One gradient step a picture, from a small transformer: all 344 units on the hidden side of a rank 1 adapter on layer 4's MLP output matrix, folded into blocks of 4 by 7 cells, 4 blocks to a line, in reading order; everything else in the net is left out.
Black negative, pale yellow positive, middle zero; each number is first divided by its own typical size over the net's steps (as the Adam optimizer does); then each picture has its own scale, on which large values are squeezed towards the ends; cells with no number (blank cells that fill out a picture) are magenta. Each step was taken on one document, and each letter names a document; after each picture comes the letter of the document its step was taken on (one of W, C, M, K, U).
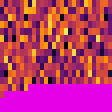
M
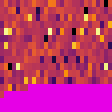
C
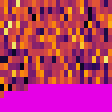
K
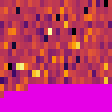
C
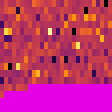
C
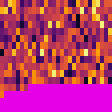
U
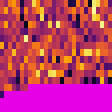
U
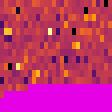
C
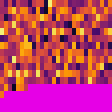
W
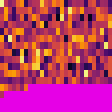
K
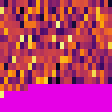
W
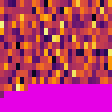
W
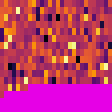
C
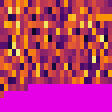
K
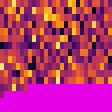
W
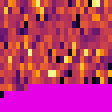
U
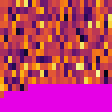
K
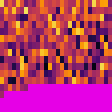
K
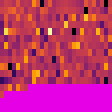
C
